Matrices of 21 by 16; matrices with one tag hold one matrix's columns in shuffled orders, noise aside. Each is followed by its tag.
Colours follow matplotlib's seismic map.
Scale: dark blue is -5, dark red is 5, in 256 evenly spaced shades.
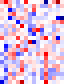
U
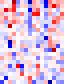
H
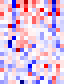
H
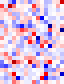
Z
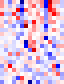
H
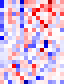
H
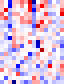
H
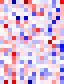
U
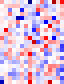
U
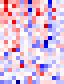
H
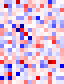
Z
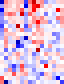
H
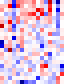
H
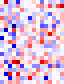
Z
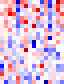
H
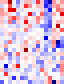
H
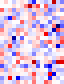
Z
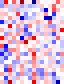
U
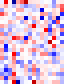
U
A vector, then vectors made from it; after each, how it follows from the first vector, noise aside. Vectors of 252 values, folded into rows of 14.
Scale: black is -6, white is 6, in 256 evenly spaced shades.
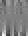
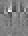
wrapped around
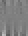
shrunk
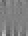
shrunk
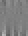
shrunk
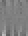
shrunk
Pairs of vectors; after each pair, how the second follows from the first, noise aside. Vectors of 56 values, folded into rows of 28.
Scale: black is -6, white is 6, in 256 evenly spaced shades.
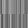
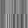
shuffled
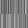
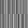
shuffled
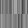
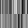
scaled up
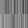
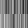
scaled up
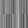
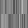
shuffled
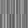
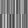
scaled up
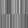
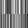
scaled up
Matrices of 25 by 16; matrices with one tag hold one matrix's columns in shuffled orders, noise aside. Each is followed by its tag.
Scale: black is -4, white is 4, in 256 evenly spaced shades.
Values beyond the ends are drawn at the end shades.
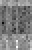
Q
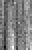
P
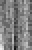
P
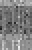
Q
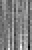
P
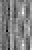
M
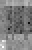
Q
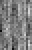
M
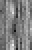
M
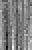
P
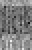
Q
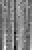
P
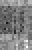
Q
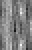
M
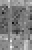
Q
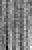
P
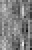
M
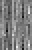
M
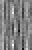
M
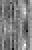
M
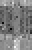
Q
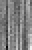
P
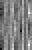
M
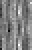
M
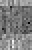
Q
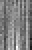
P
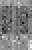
Q
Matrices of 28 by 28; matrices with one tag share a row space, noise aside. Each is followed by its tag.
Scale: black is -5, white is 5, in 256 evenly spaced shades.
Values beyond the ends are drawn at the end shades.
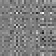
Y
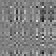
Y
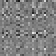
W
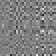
Y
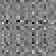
W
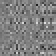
Y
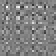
W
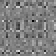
W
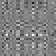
W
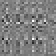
W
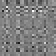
W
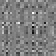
W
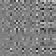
Y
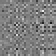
Y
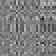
Y
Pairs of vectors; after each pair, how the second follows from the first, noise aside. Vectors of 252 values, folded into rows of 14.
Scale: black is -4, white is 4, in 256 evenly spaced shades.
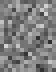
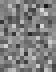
sign-scrambled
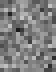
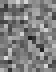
wrapped around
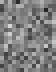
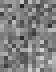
wrapped around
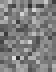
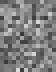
wrapped around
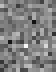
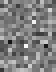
sign-scrambled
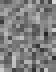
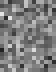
wrapped around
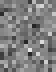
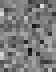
sign-scrambled
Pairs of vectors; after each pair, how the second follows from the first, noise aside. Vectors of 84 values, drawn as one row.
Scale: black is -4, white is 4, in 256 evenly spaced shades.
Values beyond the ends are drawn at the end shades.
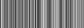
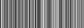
copied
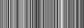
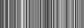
reversed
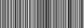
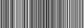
sign-scrambled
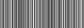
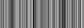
sign-scrambled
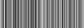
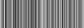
copied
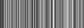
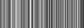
reversed
